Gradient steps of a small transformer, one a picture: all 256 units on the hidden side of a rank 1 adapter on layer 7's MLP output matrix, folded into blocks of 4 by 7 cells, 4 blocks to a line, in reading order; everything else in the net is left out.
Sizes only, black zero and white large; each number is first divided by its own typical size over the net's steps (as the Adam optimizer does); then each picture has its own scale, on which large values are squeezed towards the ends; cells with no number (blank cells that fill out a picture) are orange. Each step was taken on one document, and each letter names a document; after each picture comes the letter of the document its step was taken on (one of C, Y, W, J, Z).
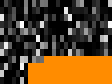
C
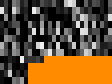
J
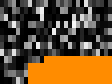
J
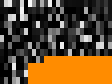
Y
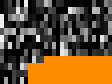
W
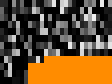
J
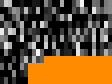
W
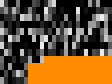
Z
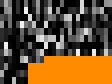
W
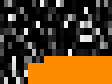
Y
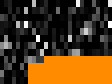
C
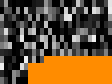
W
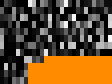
Y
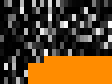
Y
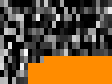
W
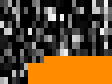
W
